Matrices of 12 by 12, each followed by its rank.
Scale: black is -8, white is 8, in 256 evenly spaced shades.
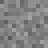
full rank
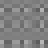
one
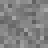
full rank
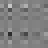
one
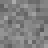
full rank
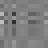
one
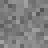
full rank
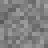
full rank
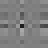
one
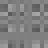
one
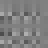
one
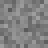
full rank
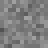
full rank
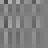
one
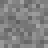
full rank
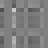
one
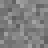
full rank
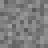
full rank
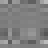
one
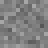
full rank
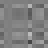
one
